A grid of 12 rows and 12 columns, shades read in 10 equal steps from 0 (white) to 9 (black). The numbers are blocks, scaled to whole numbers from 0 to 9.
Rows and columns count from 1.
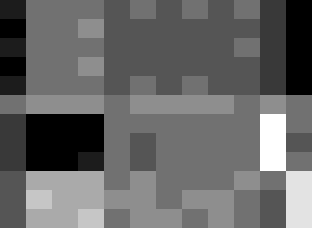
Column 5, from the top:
6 6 6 6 6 5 5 5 5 5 4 5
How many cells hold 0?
3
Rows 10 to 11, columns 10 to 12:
4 5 1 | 5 6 1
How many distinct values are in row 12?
6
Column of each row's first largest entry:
12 1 12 1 12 1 2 2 2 1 1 1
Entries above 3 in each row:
12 12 12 12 12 12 11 11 11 8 8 8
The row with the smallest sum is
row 11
